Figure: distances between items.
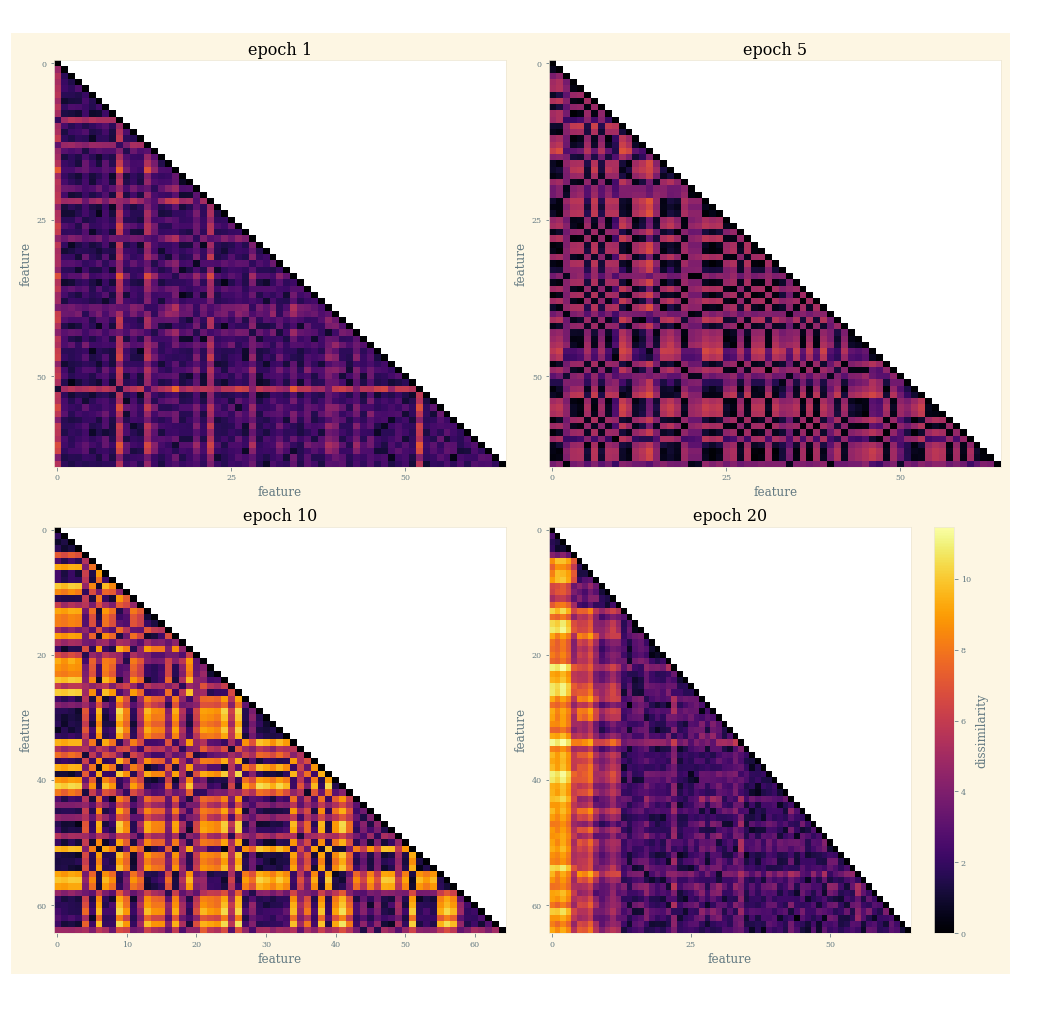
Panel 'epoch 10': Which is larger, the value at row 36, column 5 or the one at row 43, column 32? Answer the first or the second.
the first
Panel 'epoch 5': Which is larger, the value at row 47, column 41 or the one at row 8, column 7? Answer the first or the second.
the second
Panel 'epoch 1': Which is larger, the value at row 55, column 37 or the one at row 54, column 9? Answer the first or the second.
the second
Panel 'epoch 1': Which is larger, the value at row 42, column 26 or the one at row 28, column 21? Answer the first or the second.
the second
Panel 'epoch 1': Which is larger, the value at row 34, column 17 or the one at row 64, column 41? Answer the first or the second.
the second
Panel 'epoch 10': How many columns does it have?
65
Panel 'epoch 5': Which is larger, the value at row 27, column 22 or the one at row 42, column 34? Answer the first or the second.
the second
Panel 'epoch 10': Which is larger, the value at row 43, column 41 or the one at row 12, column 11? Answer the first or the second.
the first
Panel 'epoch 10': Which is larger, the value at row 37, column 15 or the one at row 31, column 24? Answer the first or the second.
the second
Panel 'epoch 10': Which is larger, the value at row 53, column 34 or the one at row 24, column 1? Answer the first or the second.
the second
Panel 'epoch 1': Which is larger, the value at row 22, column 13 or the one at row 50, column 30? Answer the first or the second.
the first
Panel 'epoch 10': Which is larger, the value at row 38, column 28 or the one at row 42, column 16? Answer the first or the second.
the first
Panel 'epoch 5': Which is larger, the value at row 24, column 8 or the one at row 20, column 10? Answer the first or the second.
the first
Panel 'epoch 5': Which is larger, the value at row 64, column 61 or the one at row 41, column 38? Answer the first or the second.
the first
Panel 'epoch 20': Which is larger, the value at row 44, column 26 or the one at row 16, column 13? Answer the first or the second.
the first
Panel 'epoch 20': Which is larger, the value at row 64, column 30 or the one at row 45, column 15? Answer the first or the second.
the second
